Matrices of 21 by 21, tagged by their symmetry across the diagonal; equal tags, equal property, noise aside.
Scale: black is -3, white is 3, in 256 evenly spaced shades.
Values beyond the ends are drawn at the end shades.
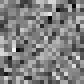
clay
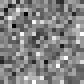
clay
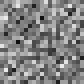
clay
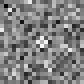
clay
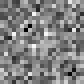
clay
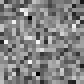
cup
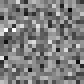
cup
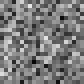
cup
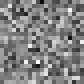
cup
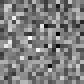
cup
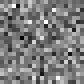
cup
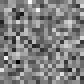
cup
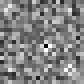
clay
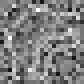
clay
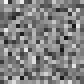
cup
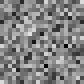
clay
